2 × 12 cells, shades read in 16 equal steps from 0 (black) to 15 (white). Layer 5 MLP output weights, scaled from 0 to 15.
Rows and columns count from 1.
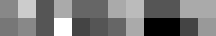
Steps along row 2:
up down up down up up up down same up up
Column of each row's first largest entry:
2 4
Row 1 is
8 12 5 10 6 6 10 11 5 5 10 10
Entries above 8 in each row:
6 3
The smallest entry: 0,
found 2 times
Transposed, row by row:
8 7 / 12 8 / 5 5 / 10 15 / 6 4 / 6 5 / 10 6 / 11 10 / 5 0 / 5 0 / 10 4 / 10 9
